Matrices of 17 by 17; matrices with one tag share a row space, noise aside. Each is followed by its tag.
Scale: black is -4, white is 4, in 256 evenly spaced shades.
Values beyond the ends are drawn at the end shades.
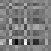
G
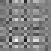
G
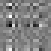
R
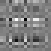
G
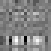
G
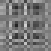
G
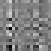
R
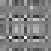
G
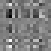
R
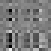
R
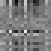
G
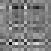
G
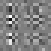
R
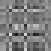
G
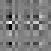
R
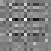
G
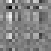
R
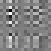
R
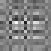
G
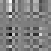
R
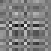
G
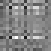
G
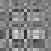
G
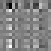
R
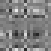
G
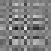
G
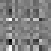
R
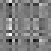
R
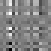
R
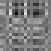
G
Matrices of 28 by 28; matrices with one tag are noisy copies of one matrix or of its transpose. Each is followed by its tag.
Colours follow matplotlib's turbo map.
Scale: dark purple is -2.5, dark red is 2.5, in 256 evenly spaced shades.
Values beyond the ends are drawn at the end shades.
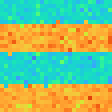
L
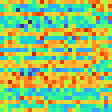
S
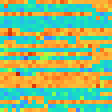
S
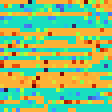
S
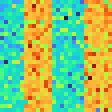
L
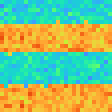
L
